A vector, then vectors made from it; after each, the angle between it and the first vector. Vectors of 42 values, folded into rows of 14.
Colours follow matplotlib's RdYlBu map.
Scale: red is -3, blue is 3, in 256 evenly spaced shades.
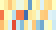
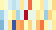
nearly opposite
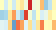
nearly opposite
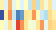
partly opposed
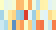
nearly opposite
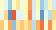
partly opposed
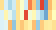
partly opposed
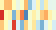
nearly parallel
